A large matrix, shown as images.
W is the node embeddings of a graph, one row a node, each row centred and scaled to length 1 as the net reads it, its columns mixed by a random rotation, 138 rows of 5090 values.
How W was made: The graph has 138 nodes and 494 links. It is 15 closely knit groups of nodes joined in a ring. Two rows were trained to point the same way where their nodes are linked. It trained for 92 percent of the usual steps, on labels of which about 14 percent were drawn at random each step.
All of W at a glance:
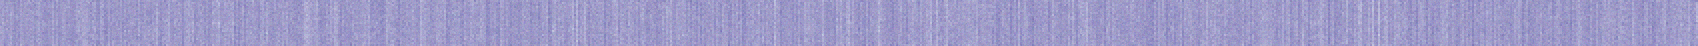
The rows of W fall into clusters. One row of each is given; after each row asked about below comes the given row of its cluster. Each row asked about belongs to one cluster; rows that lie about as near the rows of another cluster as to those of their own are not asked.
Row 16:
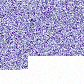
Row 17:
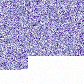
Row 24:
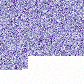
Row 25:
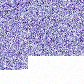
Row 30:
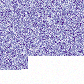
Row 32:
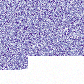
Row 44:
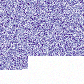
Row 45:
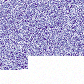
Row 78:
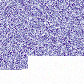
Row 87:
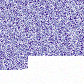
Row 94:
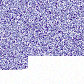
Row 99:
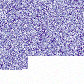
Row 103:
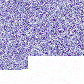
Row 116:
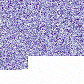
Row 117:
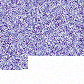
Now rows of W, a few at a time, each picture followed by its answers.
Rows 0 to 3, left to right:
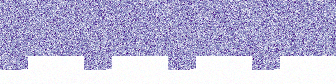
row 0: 103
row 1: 24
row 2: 87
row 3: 24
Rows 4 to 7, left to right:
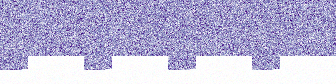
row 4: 94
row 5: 103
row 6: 44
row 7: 117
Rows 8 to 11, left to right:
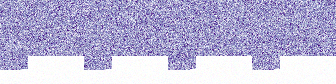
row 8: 45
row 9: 30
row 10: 87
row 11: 78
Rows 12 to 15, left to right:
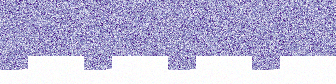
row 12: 116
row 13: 87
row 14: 44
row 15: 16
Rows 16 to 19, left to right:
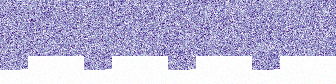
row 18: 117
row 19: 45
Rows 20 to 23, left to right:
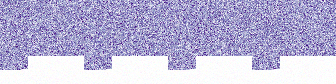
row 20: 103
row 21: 44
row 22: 16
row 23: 44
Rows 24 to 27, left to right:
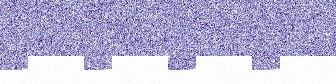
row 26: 44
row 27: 117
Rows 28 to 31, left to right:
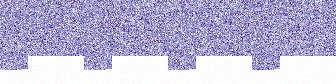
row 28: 45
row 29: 30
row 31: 94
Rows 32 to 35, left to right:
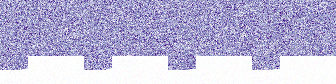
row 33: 87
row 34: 45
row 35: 16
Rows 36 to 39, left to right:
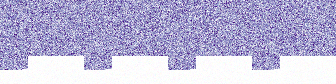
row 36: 87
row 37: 17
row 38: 25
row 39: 16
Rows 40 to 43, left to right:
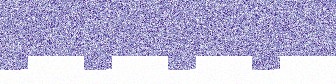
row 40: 45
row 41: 116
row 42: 32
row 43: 99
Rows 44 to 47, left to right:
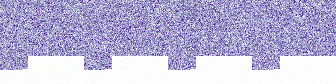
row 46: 99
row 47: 30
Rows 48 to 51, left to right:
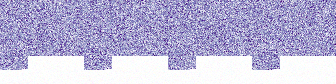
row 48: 16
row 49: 117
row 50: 116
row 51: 45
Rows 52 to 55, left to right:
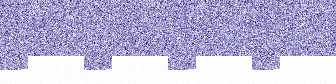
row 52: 25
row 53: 24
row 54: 25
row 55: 117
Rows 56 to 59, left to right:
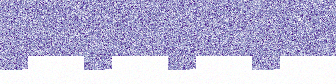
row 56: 24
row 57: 17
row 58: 24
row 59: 30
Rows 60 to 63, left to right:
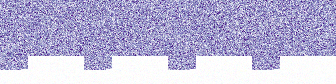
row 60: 17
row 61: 32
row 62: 45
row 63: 32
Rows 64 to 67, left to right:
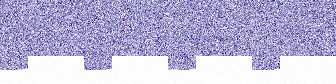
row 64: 25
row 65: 94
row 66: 78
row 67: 116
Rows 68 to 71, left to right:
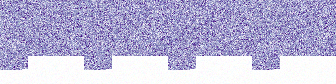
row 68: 116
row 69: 45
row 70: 32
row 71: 45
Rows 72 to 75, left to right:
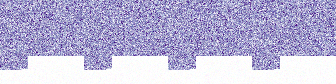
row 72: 16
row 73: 32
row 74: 78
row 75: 116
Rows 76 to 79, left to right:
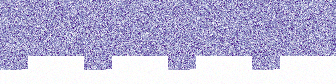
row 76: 45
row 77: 103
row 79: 117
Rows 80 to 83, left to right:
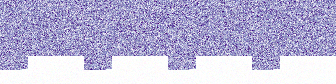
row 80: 32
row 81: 94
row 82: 17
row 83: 30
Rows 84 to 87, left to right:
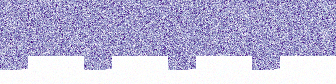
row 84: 16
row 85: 17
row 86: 117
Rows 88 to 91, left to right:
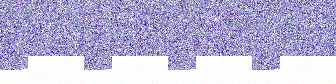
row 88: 117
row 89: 30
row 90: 30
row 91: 94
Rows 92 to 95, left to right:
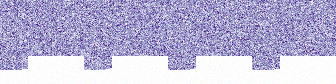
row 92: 24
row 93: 17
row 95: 117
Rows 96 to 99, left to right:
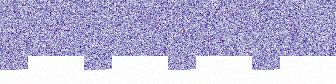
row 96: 30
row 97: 17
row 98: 78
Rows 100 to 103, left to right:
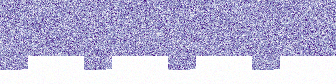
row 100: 25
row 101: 24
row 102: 44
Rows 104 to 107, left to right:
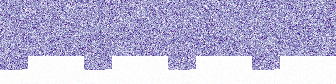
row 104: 44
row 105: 103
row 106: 78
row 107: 116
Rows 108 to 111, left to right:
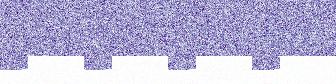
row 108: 78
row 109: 116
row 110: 17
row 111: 99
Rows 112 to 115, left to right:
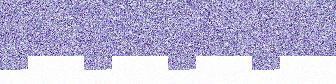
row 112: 25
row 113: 78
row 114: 78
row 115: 99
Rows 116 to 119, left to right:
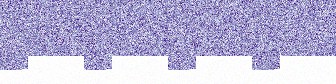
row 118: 30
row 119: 45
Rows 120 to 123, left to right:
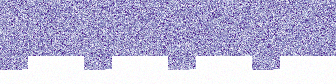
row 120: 24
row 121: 17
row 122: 16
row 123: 103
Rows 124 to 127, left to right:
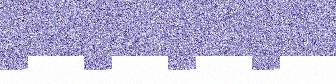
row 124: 87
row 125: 99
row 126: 117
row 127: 24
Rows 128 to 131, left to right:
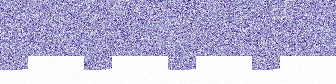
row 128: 94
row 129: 99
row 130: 116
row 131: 25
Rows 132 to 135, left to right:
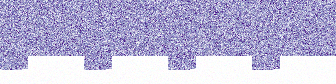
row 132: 24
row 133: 24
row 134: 87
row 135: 103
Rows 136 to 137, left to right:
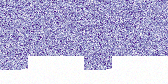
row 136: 17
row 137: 87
